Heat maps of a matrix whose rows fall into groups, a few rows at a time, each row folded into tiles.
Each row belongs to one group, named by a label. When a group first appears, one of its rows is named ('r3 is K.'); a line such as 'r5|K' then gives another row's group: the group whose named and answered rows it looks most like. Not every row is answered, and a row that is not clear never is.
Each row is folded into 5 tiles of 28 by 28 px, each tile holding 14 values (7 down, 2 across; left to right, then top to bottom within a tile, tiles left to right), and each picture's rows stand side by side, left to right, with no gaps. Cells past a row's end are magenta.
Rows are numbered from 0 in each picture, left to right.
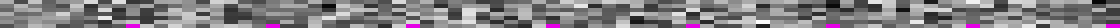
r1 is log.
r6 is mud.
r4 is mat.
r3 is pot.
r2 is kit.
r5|log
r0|kit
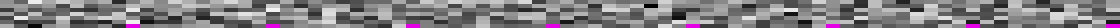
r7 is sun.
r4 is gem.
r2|pot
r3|mat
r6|sun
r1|mat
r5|kit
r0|mat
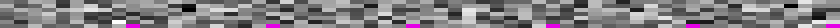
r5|gem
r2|gem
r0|mud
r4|sun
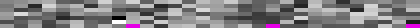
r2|sun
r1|log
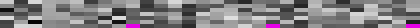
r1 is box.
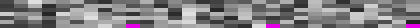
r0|box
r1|pot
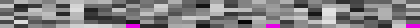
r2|pot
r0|log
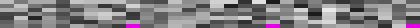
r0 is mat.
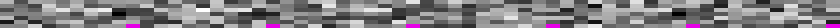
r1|mud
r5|sun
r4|mud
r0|gem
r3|box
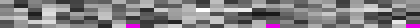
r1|mud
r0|pot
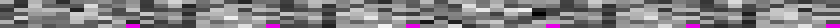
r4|box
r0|sun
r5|box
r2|box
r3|gem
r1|box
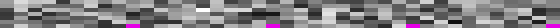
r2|pot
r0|mat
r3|gem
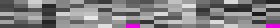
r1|log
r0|box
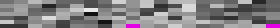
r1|log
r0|kit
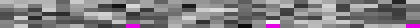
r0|mat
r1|kit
